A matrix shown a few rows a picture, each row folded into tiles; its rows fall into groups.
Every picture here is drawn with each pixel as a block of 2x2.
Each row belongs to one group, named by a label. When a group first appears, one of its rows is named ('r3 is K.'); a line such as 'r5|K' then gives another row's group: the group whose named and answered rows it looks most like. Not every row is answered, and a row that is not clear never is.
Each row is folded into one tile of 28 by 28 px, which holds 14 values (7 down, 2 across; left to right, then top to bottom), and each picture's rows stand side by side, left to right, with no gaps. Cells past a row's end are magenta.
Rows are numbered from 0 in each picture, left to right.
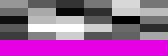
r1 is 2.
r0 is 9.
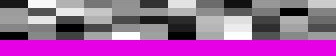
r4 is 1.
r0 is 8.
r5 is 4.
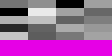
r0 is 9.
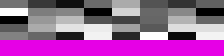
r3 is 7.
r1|7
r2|7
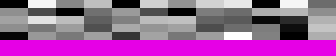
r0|8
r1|4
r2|8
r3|4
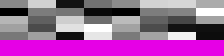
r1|7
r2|4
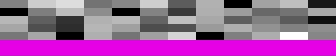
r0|4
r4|8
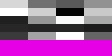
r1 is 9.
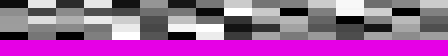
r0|8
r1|8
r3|7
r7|4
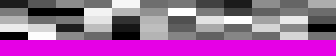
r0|7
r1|9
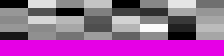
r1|4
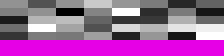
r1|4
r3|7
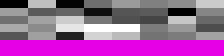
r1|7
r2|2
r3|4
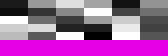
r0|2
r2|1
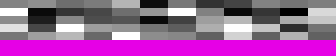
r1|2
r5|9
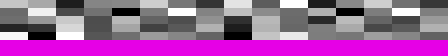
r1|1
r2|4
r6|4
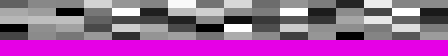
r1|4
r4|2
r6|8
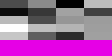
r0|2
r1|8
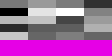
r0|9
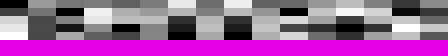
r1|9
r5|9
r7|2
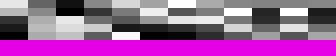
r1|2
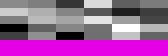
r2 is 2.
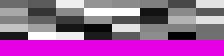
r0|7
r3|8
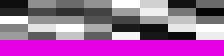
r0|2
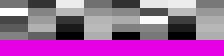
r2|8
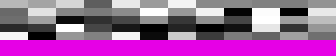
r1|2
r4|9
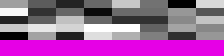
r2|2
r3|8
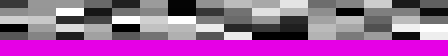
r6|4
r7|7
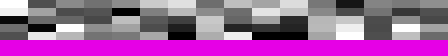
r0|7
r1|2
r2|4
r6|1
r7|2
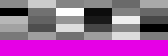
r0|4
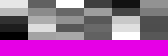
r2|1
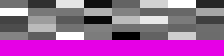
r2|8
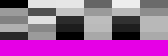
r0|8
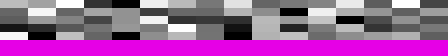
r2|8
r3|2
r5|9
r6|2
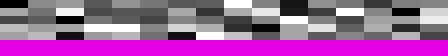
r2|2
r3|7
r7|9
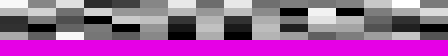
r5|9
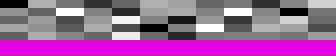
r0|8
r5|4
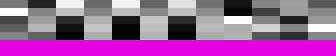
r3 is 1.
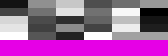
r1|7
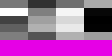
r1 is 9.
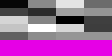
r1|2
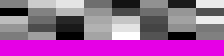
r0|4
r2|1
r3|8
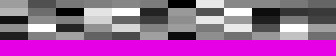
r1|9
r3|8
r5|2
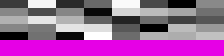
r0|8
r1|7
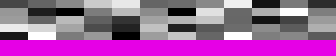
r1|4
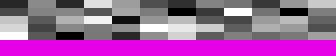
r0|1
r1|8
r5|4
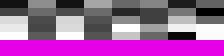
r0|1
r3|7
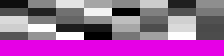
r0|7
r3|1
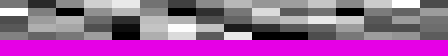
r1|4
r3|2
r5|8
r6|4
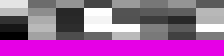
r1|9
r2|2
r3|9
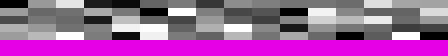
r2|7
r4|2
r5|9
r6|8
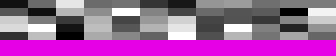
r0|7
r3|1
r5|9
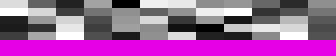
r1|1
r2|8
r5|1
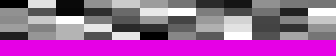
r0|8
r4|1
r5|9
